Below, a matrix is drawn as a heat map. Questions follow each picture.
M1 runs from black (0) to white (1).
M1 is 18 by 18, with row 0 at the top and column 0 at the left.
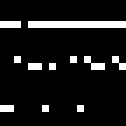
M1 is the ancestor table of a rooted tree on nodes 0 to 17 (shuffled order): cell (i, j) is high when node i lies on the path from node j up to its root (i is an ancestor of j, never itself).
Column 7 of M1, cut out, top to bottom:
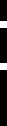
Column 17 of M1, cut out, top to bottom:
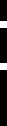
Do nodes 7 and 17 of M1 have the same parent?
yes
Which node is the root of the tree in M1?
3
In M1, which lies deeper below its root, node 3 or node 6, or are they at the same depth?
node 6
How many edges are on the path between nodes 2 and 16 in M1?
2
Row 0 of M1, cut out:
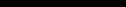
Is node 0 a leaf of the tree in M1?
yes
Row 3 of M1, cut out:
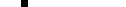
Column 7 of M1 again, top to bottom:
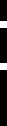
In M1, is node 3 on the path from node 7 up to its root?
yes
